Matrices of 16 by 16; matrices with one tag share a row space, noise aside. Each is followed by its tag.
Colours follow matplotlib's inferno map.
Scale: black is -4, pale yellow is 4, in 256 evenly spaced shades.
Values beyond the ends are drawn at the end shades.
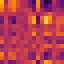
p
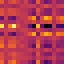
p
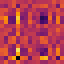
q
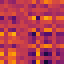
p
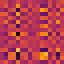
q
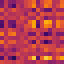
p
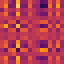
q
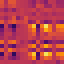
p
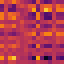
p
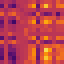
p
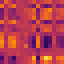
p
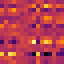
p
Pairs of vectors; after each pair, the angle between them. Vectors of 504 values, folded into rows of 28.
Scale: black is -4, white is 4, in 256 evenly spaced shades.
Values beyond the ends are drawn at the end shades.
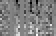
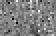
partly opposed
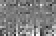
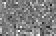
partly aligned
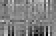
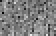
partly opposed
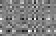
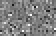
orthogonal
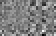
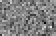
partly aligned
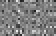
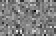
nearly parallel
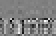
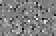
partly aligned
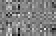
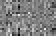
nearly parallel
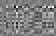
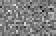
partly aligned
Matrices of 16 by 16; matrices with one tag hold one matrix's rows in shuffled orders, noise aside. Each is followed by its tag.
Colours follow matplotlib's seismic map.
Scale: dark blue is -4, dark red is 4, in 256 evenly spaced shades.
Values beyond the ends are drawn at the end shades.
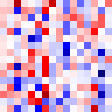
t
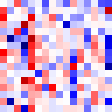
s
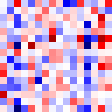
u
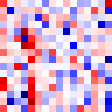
s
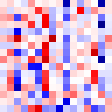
t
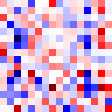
u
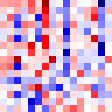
t
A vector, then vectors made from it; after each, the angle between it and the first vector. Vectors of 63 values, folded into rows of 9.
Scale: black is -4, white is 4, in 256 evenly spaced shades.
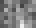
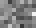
partly opposed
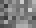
partly aligned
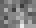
nearly parallel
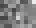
partly aligned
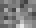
nearly parallel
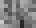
nearly opposite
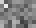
partly opposed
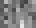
nearly parallel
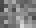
nearly parallel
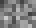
partly aligned
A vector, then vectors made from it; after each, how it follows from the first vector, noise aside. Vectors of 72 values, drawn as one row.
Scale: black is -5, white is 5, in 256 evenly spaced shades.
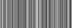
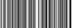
scaled up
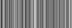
reversed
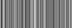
reversed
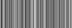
reversed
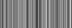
negated
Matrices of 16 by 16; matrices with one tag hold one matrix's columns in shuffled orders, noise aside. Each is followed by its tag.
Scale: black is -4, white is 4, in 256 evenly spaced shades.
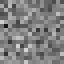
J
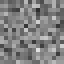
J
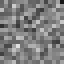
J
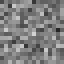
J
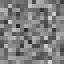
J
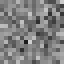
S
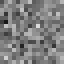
S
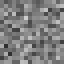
J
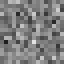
S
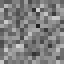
J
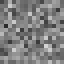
J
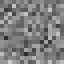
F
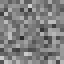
F
